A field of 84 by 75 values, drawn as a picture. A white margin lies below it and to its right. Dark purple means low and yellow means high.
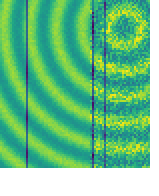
Rings: centred on the top right. Odd lines: columns 14, 47 and 53. Slope: none. Seam: vertical, 60% of the way across, the left part calmer.
